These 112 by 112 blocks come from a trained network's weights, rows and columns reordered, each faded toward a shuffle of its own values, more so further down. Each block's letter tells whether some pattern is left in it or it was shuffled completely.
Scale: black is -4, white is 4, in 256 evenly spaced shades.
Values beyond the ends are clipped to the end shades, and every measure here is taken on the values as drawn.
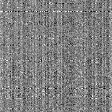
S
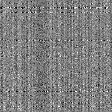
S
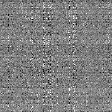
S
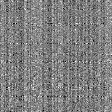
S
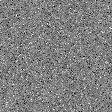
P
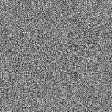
S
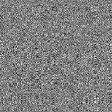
S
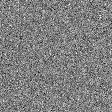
P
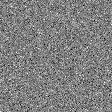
P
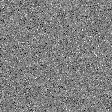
P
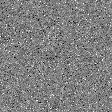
P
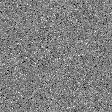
P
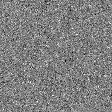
P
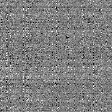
S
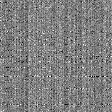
S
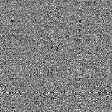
S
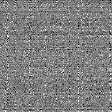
S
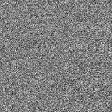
S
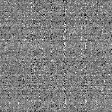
S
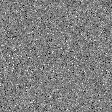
P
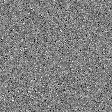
P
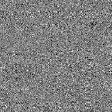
S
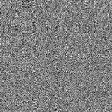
S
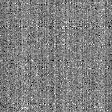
S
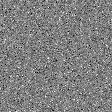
P
